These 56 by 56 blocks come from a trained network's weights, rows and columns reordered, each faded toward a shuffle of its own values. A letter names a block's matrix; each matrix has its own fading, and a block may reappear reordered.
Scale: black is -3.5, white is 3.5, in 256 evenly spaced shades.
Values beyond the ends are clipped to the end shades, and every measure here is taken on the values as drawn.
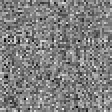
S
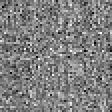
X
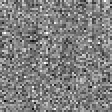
S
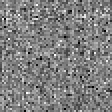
X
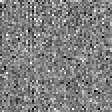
X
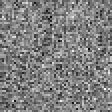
S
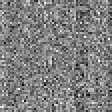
X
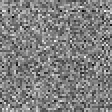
S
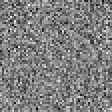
S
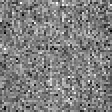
X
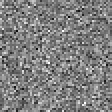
S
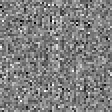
X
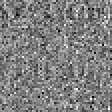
X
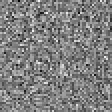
S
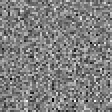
S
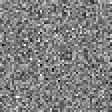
S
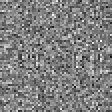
S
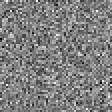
S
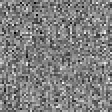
S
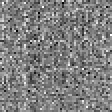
X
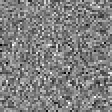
S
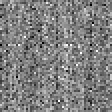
X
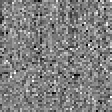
X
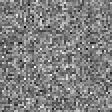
S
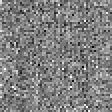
X
